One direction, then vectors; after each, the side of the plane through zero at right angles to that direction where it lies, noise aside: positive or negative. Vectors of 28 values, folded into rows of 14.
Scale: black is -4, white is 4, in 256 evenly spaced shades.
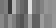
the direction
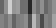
negative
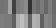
negative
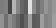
positive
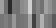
positive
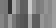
positive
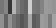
positive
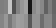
negative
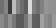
positive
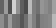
positive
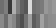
positive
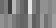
positive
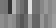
positive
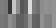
positive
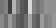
positive
